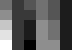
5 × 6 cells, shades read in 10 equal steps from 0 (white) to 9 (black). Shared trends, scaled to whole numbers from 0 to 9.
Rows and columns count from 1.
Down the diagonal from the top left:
5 7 8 4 4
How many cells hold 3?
0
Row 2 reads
4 7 7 5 6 8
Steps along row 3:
up up down up up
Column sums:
12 35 38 22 26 40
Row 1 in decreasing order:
8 7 6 6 5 5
